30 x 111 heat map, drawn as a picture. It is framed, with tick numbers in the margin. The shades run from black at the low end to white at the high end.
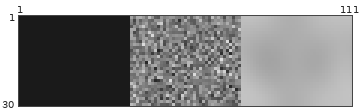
The table splits into one row of 3 panels. Panel 1,1: very low, flat. Panel 1,2: middling, fine-grained, strong in contrast. Panel 1,3: high, smooth, faint in contrast.
